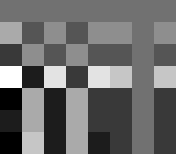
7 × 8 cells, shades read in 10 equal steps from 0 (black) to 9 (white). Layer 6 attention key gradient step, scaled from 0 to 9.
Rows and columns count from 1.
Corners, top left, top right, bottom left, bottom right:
4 4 0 2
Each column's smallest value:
0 1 1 2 1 2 4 2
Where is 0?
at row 5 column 1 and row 7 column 1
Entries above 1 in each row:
8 8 8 7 6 6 5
